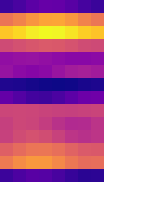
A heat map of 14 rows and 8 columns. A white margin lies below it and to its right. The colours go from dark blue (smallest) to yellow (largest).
Grain: streaks across. Slope: none. Ninth with the highest average: top middle. Average level on the scale: 40%.
